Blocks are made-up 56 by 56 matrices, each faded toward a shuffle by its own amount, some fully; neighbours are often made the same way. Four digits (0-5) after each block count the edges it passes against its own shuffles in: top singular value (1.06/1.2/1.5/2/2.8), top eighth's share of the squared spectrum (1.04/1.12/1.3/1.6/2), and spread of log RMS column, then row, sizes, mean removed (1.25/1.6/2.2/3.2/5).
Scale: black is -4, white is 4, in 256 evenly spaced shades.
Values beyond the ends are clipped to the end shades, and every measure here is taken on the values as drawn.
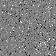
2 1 1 0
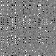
4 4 3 2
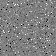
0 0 0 0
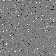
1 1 0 0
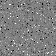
0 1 0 0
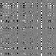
4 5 3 3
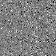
1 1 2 1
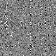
2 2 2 1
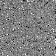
1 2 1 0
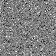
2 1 0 0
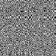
4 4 2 2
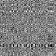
4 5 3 3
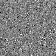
2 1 0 0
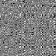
4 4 2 2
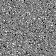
0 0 0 0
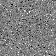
0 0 0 0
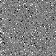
3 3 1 0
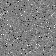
0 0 0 0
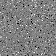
0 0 0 0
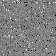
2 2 0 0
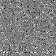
2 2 0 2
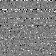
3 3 0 3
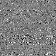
1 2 0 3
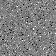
0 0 0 0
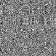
3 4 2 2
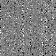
1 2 2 0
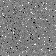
0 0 0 0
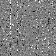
2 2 2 0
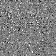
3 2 0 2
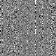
2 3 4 0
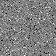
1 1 0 0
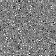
3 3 1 1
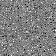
2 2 0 0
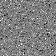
2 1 0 0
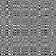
5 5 3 3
